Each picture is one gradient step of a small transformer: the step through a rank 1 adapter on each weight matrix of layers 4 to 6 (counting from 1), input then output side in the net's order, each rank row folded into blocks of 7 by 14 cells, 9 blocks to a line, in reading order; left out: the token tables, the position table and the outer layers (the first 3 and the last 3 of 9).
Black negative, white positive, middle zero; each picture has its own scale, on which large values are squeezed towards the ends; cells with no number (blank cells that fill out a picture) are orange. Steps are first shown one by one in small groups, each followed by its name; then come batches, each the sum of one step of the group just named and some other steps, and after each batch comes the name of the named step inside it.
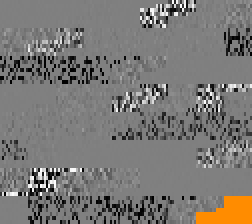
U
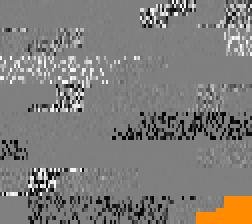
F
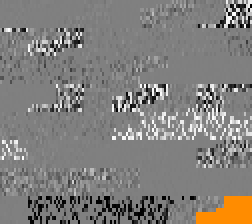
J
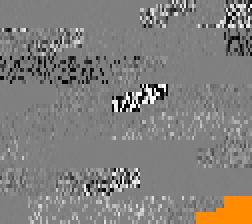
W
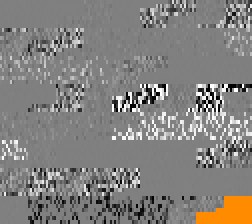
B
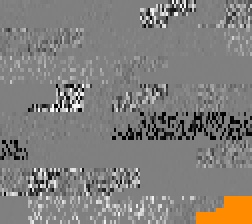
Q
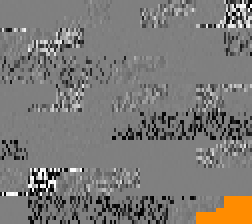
F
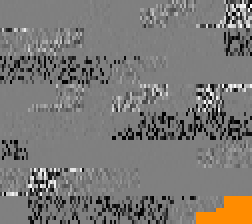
U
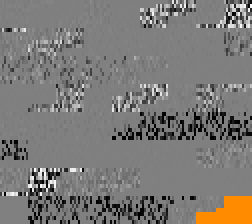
F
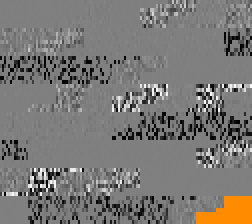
U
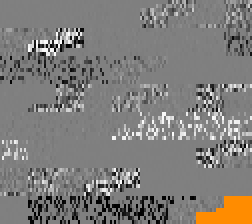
U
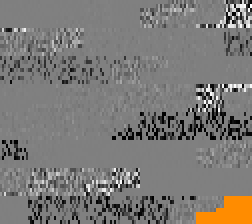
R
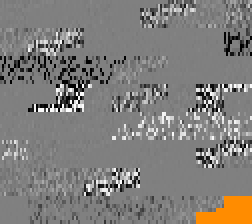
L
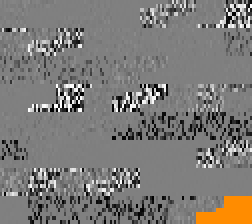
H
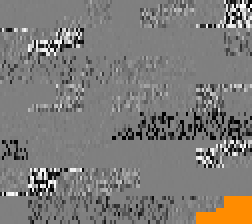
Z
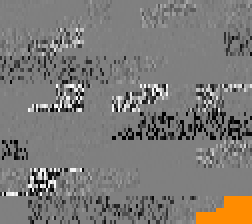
R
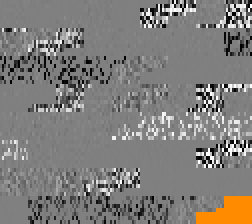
L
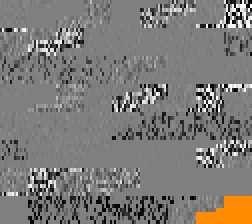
Z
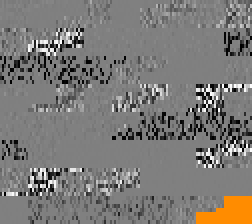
L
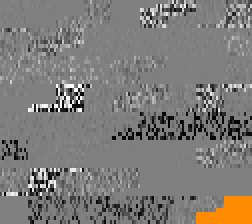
H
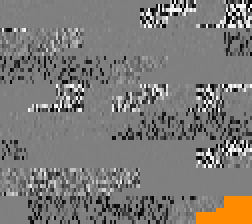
R
